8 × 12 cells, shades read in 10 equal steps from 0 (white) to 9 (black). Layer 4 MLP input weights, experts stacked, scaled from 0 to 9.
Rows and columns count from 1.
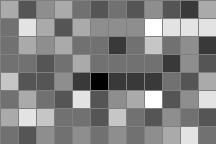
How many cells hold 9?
1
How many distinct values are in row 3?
5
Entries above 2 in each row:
12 7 11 12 11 9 9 11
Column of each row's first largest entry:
11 4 7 10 6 4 6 2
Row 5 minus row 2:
-3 5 3 -2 4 5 3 3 7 4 5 2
